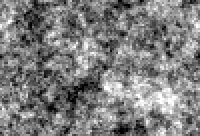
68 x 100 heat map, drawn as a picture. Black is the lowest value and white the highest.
Odd rows or columns: none. Grain: blotchy. Ninth with the highest average: bottom right. Mirror symmetry: none. Average level on the scale: 50%.
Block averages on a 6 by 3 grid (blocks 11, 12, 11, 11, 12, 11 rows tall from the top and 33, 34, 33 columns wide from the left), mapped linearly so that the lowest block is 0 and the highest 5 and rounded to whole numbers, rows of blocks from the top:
1 0 2
1 1 1
1 2 2
0 1 3
0 1 5
1 1 2
